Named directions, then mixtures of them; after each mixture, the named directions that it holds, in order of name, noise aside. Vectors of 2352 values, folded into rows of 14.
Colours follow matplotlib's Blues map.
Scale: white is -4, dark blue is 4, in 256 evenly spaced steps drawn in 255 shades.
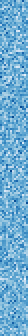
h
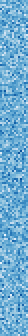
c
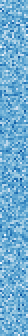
c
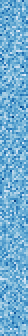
h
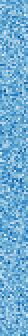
c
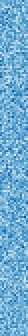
c, h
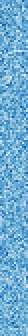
h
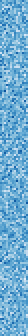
c, h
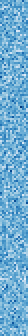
h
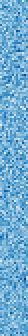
h
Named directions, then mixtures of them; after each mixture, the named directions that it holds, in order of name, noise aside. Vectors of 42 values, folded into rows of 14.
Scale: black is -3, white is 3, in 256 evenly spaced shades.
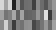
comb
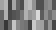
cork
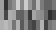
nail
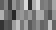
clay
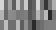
clay, comb, nail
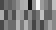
clay, cork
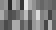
clay, cork, nail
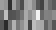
cork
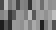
clay, nail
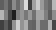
clay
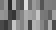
clay, cork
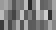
clay, comb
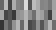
clay
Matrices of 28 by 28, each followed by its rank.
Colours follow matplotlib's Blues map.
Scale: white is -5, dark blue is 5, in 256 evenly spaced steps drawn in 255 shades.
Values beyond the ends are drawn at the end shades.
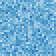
full rank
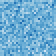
full rank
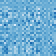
three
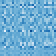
three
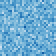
full rank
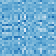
three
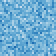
full rank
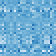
three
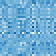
three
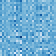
three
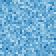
full rank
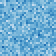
full rank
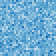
full rank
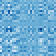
three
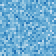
full rank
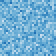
full rank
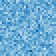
full rank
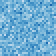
full rank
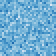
full rank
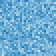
full rank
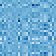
three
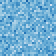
full rank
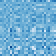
three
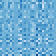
three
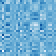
three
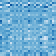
three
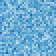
full rank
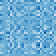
three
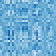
three
